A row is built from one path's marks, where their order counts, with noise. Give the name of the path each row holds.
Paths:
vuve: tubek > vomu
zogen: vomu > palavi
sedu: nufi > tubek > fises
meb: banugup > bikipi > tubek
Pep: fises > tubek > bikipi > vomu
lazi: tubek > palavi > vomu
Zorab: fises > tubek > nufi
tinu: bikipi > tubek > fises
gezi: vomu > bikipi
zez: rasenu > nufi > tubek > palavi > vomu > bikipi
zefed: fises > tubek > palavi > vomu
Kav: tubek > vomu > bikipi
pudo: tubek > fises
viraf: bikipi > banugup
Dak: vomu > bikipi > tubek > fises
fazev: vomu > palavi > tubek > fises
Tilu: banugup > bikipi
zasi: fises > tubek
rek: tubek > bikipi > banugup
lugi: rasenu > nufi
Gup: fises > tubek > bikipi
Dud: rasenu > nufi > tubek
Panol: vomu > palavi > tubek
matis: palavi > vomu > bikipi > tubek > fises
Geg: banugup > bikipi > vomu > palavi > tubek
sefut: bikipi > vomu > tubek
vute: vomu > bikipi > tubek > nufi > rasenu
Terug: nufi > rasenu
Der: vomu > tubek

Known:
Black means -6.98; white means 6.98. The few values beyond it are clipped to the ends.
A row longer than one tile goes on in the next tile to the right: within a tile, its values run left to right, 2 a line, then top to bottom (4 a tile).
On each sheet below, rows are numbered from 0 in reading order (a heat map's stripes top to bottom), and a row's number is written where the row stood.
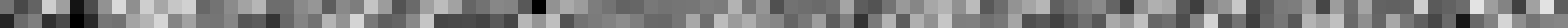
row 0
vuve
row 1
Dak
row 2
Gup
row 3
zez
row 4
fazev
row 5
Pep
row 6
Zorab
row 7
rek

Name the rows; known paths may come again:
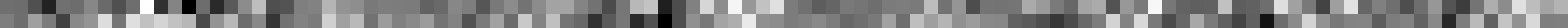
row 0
lugi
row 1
sedu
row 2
matis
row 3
Der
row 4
zez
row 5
sefut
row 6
rek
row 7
Panol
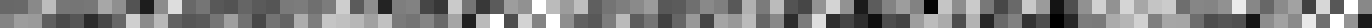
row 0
tinu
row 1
Dud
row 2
zogen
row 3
zefed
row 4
pudo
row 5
vuve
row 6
gezi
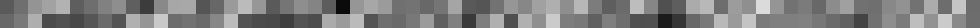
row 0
Pep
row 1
Gup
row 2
fazev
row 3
Kav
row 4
vute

